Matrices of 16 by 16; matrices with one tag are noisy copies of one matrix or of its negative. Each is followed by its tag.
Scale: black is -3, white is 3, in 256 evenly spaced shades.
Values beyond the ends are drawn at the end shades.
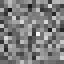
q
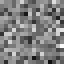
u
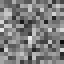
q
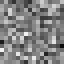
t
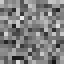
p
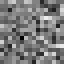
t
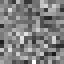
t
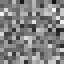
u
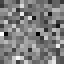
p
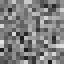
t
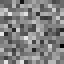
u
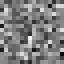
q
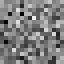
p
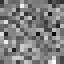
p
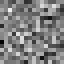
t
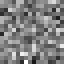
u
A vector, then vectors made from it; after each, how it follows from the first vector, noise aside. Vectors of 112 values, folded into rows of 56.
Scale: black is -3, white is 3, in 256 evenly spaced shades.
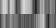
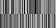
sign-scrambled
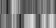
reversed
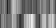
reversed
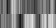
reversed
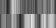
reversed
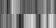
reversed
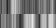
reversed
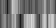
reversed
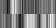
reversed
